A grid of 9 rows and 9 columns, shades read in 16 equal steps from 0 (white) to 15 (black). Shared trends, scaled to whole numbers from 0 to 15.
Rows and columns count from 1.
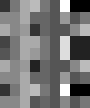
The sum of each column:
76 67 47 72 77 90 43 100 89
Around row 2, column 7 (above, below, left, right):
0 10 10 10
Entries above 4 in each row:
7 9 8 8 8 8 9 7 9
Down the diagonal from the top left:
12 7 6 5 8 10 6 15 8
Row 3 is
5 7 6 12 9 10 10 7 4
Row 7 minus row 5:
-3 -1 0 3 1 0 4 -3 -4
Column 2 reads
8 7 7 8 8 7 7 8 7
